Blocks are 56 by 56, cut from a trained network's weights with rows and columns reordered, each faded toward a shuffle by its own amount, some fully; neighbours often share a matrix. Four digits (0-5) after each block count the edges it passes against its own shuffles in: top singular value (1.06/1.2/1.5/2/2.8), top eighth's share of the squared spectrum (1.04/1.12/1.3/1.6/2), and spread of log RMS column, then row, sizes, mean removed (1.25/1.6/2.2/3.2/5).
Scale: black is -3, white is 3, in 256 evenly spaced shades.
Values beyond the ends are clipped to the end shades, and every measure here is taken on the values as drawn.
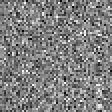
3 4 2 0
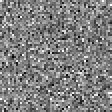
0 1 0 0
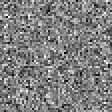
3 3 1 0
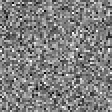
3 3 1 0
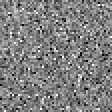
0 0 0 0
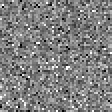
0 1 0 0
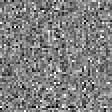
3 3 1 2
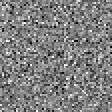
2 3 0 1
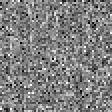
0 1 0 0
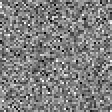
0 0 0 0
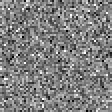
0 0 0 0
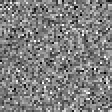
0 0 0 1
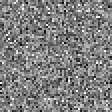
0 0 0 0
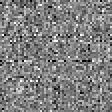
3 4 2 2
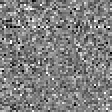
2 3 2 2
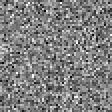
0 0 0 0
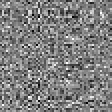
4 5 3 2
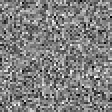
2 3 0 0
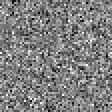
0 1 0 0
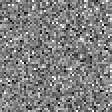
0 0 0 0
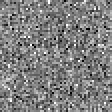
1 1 0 0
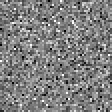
0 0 0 0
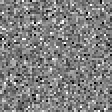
1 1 0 1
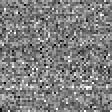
2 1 0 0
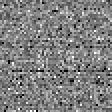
2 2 1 0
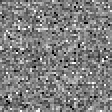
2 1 0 0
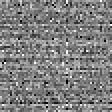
3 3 2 1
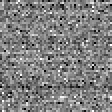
3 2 1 1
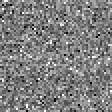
1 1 0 0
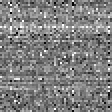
3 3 2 1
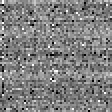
3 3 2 1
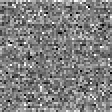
2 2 0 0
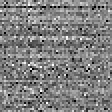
3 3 2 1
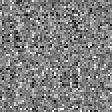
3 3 1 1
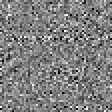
3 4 2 2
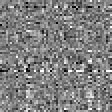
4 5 2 2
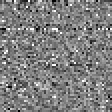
3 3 1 2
